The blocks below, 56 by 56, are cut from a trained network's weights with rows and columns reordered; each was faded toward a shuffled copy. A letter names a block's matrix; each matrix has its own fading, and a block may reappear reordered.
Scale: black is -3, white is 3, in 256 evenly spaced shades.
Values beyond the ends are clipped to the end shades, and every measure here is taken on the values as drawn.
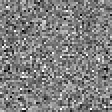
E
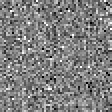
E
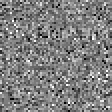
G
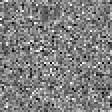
E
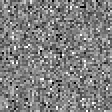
E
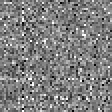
G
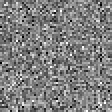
E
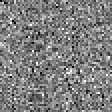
E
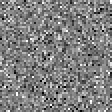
G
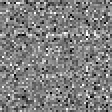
G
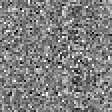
E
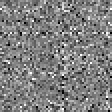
G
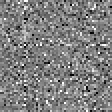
G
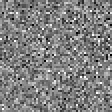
E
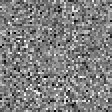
G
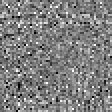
G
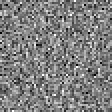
E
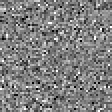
E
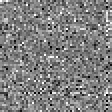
G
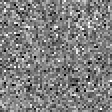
G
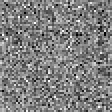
E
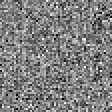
E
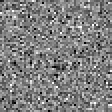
E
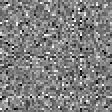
G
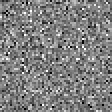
G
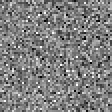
E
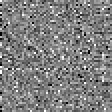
G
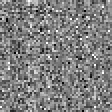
E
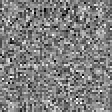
E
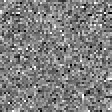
E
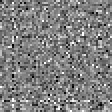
G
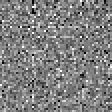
G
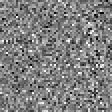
G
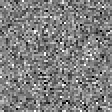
E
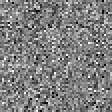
G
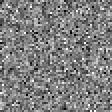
E
